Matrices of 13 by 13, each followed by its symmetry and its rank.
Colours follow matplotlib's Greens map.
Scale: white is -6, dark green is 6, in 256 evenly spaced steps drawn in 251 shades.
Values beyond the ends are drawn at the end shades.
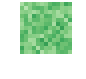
symmetric, full rank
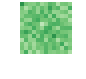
symmetric, full rank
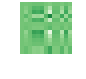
neither, rank one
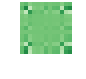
symmetric, rank one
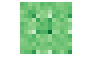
symmetric, rank two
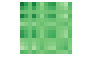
symmetric, rank one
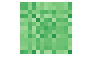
symmetric, rank two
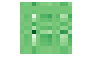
neither, rank one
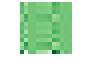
neither, rank one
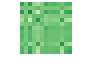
symmetric, rank two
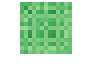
symmetric, rank two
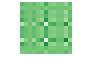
neither, rank one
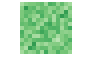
symmetric, full rank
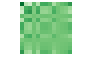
symmetric, rank one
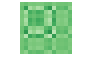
symmetric, rank one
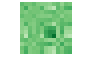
symmetric, rank two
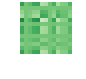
neither, rank one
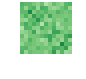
symmetric, full rank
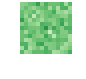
symmetric, full rank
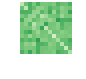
symmetric, full rank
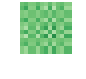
symmetric, rank one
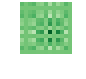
symmetric, rank one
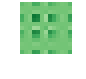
symmetric, rank one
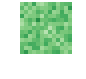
symmetric, full rank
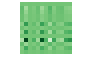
neither, rank one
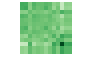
symmetric, rank two
